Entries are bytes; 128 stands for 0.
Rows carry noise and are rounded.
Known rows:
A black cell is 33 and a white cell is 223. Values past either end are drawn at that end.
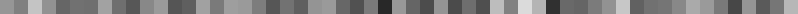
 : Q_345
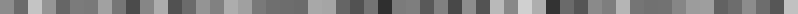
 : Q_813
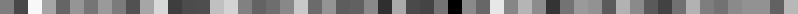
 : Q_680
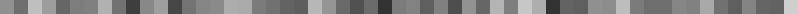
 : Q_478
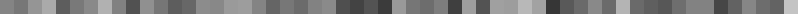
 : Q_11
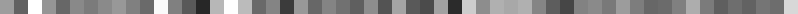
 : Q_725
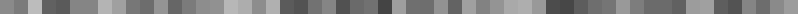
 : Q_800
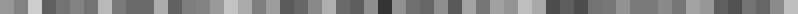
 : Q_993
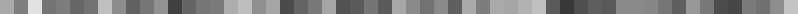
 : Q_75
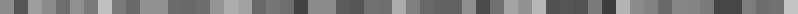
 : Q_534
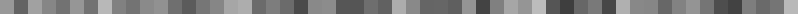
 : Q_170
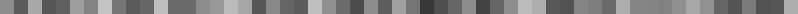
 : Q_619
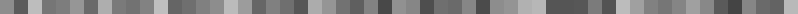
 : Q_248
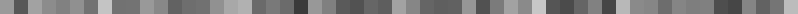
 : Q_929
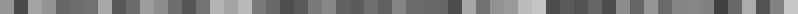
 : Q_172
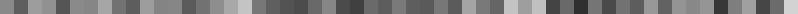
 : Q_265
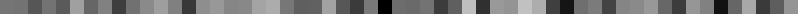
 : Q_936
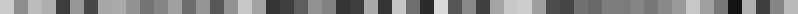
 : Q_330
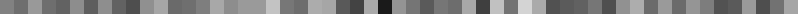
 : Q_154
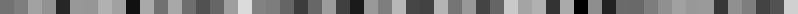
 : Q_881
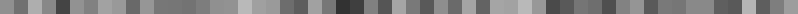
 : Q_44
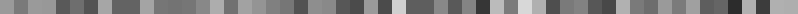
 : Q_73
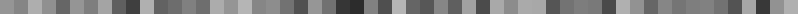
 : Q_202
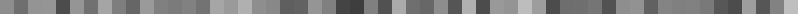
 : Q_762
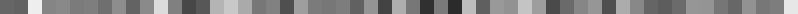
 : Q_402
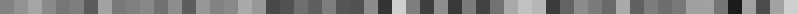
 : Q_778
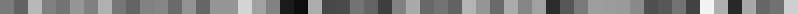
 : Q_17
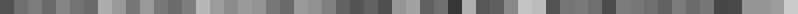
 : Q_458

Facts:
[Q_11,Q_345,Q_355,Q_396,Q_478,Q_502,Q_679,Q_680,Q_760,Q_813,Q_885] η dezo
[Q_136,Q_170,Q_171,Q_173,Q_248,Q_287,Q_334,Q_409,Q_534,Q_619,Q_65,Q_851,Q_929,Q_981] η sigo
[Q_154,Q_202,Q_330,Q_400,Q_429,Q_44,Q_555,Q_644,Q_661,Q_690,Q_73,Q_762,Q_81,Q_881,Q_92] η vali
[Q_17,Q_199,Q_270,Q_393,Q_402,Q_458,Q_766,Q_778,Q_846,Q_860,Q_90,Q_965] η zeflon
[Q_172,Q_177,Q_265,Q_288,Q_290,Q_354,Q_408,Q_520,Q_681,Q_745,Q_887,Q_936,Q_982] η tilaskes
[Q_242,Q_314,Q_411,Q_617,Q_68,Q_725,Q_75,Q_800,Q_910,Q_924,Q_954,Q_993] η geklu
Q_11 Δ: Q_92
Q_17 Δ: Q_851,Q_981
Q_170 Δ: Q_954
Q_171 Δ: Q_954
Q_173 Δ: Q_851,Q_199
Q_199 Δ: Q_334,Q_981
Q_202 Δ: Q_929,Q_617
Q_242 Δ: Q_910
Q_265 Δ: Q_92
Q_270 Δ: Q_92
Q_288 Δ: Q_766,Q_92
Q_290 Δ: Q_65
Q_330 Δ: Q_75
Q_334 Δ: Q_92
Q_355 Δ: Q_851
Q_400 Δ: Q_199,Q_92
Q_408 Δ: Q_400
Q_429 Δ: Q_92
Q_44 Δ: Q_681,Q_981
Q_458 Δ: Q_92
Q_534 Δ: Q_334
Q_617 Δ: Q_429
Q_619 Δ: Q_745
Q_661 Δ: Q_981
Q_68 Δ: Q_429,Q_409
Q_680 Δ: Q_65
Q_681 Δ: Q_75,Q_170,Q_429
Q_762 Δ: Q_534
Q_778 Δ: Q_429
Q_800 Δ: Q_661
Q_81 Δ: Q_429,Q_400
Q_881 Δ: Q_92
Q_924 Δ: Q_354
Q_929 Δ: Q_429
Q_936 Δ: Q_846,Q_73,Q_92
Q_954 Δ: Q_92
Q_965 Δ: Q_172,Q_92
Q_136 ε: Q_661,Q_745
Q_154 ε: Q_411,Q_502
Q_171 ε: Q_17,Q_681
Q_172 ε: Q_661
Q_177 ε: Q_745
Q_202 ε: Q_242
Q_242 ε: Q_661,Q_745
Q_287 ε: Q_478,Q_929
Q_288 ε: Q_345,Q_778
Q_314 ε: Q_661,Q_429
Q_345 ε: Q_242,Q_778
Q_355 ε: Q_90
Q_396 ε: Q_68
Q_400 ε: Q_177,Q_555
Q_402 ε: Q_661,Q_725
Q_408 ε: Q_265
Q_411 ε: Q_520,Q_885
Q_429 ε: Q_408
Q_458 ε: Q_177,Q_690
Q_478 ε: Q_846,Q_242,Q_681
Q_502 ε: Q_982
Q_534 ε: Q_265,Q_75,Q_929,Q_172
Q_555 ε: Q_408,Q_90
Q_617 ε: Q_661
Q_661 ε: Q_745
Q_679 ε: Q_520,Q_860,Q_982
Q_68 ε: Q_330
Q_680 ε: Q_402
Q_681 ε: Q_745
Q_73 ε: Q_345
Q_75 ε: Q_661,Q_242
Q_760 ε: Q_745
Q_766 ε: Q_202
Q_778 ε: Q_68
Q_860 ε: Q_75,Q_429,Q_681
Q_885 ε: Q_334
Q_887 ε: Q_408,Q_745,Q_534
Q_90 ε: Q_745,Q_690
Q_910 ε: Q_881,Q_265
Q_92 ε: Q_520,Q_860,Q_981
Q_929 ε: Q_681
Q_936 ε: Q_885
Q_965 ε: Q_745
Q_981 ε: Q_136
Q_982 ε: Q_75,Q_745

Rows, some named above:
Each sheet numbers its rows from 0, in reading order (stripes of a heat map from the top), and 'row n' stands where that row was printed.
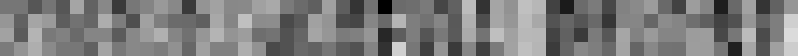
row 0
Q_936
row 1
Q_429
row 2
Q_354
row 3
Q_778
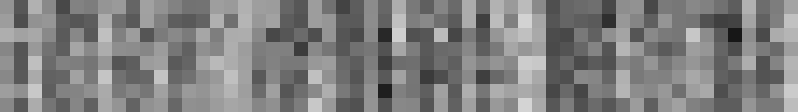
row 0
Q_661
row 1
Q_92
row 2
Q_68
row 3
Q_173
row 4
Q_887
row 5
Q_619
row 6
Q_924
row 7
Q_555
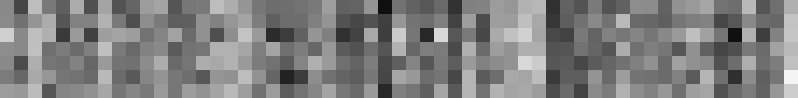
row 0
Q_290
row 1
Q_11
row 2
Q_330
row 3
Q_617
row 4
Q_177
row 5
Q_846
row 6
Q_924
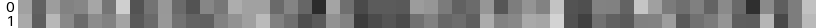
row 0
Q_171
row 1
Q_681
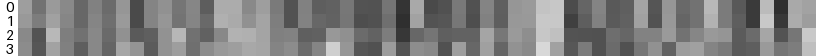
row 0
Q_288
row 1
Q_288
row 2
Q_982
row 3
Q_555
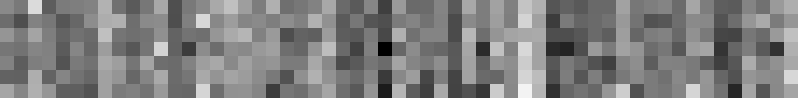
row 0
Q_314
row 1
Q_355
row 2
Q_954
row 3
Q_885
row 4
Q_400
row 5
Q_90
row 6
Q_396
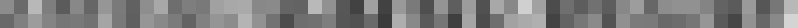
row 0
Q_644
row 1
Q_270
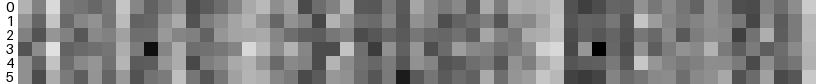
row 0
Q_75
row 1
Q_287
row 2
Q_408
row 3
Q_910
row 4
Q_287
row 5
Q_520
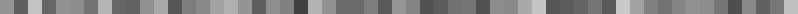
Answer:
Q_287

